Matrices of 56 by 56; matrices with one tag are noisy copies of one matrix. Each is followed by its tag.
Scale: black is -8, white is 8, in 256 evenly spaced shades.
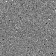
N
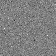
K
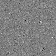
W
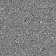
W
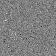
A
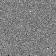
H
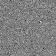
W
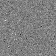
A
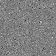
W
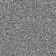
N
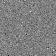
H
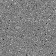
N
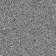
K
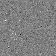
A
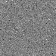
N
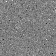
N
